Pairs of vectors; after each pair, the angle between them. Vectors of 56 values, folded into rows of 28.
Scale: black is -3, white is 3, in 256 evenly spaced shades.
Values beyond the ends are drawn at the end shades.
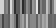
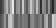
orthogonal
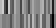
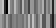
nearly parallel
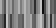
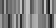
orthogonal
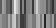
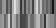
nearly parallel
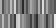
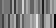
nearly opposite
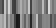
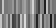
orthogonal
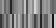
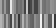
nearly opposite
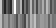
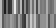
nearly parallel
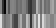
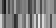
nearly parallel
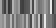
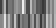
orthogonal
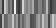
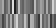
partly opposed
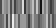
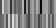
nearly parallel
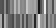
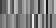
partly aligned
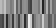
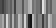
nearly opposite
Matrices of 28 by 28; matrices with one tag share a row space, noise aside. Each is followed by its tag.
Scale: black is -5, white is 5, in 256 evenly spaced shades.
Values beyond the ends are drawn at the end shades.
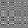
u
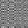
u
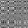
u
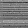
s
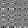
u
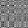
u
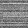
s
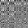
u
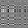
u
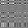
u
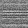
s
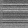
s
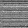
s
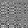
u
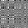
u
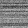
s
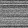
s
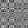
u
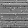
s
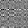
u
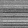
s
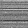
s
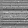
s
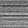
s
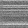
s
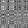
u
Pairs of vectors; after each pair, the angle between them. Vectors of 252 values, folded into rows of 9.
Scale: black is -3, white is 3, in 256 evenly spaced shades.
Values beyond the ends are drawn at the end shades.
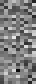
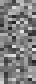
partly opposed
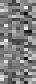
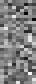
partly aligned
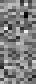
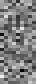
orthogonal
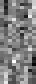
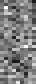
partly opposed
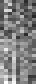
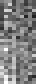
nearly parallel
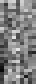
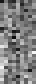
nearly opposite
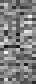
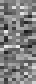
nearly opposite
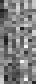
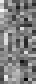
nearly opposite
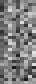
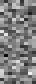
partly opposed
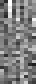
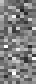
orthogonal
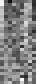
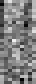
nearly opposite
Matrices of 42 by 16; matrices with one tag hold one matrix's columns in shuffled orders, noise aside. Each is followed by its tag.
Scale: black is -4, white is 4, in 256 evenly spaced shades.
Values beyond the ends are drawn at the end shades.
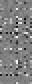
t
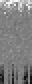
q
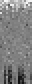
q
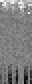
q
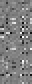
t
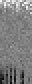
q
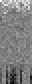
q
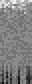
q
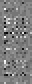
t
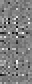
t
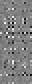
t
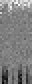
q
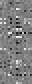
t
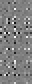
t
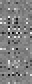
t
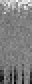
q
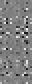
t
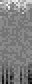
q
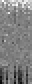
q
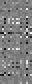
t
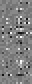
t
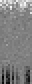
q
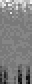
q
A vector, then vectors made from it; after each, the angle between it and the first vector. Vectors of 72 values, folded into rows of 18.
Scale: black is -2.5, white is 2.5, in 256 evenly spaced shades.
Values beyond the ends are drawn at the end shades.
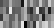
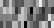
partly aligned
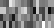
partly aligned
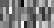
nearly parallel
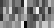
nearly parallel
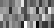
nearly opposite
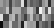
nearly opposite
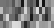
partly aligned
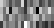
nearly opposite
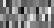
partly opposed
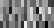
nearly opposite
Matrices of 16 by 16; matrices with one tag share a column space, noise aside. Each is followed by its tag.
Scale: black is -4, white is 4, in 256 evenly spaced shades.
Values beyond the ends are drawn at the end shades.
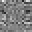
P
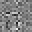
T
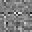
T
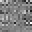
P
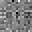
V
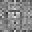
V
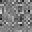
P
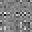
T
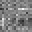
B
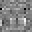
B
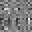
B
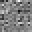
P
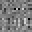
B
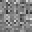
P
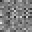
V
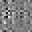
V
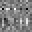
B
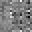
V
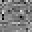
P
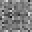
V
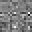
T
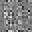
V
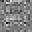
P
